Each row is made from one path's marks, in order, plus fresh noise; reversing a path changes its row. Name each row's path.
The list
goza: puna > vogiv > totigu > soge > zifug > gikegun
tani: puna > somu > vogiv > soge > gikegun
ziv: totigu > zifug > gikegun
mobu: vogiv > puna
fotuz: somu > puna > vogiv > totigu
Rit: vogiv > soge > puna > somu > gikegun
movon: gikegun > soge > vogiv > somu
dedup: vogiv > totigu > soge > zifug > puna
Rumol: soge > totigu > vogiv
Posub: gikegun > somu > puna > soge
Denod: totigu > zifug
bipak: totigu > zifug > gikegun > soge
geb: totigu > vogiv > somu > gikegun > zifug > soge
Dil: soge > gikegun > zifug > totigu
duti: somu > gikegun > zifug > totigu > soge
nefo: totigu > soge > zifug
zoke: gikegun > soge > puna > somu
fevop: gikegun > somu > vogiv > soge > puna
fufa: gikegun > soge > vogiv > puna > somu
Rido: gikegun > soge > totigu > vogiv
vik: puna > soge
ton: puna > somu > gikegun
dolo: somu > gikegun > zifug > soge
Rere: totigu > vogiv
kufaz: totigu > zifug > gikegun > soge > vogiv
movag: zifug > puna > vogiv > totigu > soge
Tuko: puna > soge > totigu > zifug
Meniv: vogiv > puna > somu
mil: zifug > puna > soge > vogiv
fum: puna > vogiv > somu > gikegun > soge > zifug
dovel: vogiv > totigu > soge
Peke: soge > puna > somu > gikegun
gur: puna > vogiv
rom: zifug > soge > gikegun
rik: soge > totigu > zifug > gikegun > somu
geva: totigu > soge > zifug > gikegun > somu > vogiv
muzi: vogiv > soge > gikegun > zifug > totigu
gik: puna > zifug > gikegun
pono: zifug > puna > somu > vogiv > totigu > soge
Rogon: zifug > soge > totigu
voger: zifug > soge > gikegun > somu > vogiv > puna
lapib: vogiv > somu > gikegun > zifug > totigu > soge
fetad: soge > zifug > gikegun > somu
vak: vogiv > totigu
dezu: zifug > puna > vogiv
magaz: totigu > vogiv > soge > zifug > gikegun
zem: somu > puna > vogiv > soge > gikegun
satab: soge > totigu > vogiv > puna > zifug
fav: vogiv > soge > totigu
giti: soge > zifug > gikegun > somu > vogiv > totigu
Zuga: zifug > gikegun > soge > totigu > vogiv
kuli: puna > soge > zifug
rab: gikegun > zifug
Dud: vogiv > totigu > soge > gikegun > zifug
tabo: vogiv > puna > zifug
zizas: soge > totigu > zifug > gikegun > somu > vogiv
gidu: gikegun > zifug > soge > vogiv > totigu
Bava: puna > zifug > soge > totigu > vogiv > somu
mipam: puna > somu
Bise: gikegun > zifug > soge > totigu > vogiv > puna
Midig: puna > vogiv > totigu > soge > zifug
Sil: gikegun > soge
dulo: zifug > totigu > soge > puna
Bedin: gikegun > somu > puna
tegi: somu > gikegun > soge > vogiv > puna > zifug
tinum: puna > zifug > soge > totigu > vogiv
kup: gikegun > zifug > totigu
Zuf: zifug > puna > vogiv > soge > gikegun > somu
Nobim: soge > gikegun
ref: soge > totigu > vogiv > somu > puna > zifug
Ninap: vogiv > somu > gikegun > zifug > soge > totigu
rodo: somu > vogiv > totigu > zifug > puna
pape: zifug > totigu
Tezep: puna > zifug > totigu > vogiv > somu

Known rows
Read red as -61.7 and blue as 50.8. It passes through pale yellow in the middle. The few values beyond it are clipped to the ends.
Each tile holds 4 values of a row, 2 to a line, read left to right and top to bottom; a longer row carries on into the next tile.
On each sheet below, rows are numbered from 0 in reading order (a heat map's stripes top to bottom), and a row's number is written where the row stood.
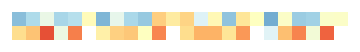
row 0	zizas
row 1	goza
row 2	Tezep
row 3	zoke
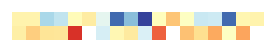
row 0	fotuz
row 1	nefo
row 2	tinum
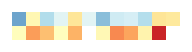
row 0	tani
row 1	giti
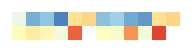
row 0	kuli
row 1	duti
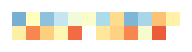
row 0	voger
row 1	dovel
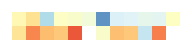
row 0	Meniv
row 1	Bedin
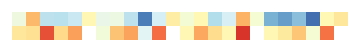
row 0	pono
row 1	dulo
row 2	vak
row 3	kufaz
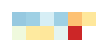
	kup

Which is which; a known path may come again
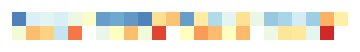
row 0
Bedin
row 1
bipak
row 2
tani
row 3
kup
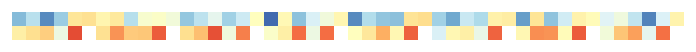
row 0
Dud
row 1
Meniv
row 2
zizas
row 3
Posub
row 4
geb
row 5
ziv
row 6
fufa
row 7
dulo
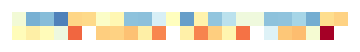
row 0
kuli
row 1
mil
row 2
voger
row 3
Dil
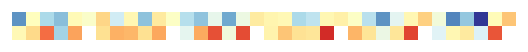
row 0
Rido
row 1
Tezep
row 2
rik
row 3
fotuz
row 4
tabo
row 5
nefo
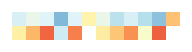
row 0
Rumol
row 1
ref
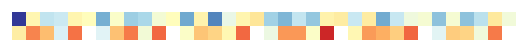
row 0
fevop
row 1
zoke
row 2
zem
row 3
fetad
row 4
Zuf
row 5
rom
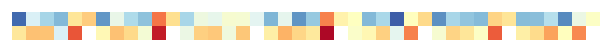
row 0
Bise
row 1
gidu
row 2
ton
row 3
muzi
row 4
Tuko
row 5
magaz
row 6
geva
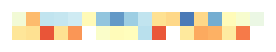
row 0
pono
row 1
rab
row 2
Rit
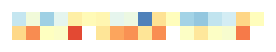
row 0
mobu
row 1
Bava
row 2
gik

